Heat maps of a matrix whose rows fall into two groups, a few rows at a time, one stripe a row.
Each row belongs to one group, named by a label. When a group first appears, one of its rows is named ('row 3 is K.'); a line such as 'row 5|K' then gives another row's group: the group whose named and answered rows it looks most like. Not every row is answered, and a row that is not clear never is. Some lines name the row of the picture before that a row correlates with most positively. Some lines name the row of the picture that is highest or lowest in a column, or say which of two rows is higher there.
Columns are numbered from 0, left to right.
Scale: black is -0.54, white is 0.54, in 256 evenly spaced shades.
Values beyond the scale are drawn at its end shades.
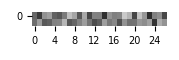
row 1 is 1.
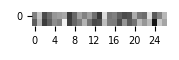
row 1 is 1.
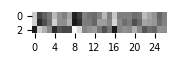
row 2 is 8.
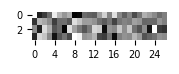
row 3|8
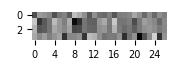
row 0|8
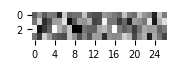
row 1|1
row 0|1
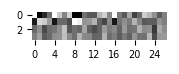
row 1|8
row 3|1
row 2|1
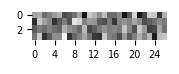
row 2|1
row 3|1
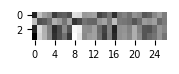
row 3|8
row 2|8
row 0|8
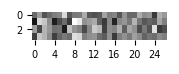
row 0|1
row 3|8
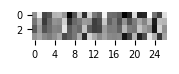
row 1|1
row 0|1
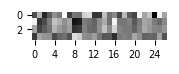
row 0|1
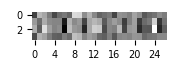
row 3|8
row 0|8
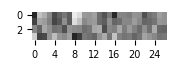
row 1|8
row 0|8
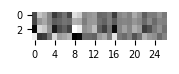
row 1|8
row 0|8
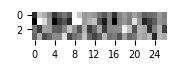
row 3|1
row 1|8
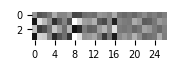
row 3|8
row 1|8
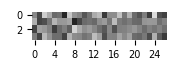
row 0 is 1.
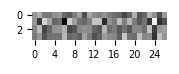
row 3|1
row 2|1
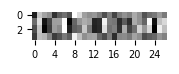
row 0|8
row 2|1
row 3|8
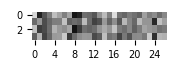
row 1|1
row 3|1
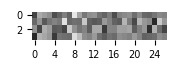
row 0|8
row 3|8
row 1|1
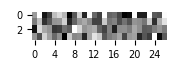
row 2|8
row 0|1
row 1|1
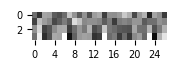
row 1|8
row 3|1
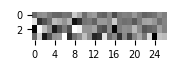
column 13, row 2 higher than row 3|Yes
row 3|1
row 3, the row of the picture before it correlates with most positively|3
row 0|8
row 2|8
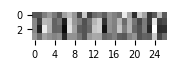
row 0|1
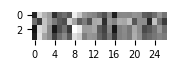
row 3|8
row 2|8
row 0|8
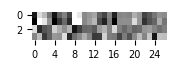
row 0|8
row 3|1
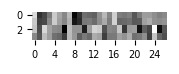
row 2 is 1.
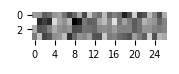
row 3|1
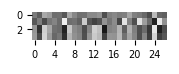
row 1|1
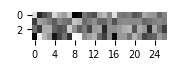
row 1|8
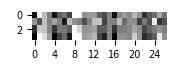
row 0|8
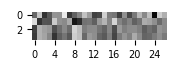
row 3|8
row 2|8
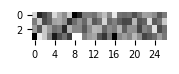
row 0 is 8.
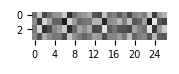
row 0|1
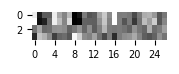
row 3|8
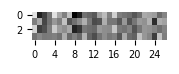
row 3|1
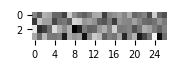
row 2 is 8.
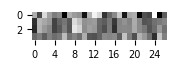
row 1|8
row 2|8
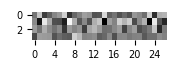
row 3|8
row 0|1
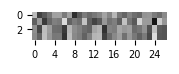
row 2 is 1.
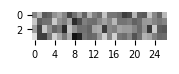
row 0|1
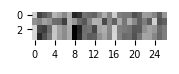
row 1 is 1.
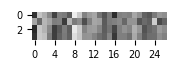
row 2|8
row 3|8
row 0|8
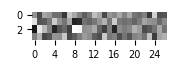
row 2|8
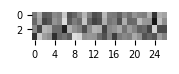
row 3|8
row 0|1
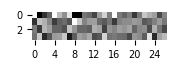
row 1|8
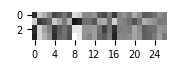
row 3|8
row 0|8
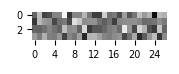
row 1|8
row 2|1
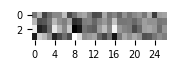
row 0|1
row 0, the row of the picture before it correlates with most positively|0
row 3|8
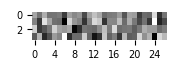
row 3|1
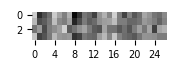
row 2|1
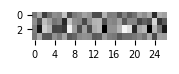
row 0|1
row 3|1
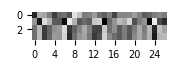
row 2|1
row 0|8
